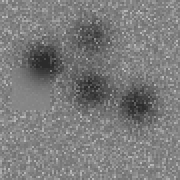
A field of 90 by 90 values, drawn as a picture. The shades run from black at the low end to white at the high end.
No row or column stands out. No overall slope runs across the table. An odd patch, calmer than its surroundings, sits in the middle left. There are no regular stripes. There are four dips. The middle left is the calmest part.
